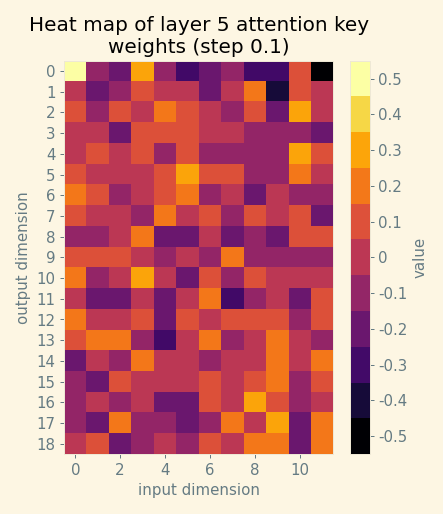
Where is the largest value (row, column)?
0 0
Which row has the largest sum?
5
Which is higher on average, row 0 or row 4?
row 4
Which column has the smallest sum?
4
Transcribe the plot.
Title: Heat map of layer 5 attention key weights (step 0.1)
x-axis: input dimension, ticks 0 2 4 6 8 10
y-axis: output dimension, ticks 0 1 2 3 4 5 6 7 8 9 10 11 12 13 14 15 16 17 18 (0 at the top)
Colour bar: value, ticks -0.5 -0.4 -0.3 -0.2 -0.1 0 0.1 0.2 0.3 0.4 0.5
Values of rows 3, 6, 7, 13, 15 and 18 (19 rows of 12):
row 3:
0 0 -0.2 0.1 0.1 0.1 0 0 -0.1 -0.1 -0.1 -0.2
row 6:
0.2 0.1 -0.1 0 0.1 0.2 -0.1 0 -0.2 0 -0.1 -0.1
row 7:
0.1 0 0 -0.1 0.2 0 0.1 -0.1 0.1 0 0.1 -0.2
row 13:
0.1 0.2 0.2 -0.1 -0.3 0 0.2 -0.1 0 0.2 0 -0.1
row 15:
-0.1 -0.2 0.1 0 0 0 0.1 0 0.1 0.2 -0.1 0.1
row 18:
0 0.1 -0.2 -0.1 0 -0.1 0.1 0 0.2 0.2 -0.2 0.2
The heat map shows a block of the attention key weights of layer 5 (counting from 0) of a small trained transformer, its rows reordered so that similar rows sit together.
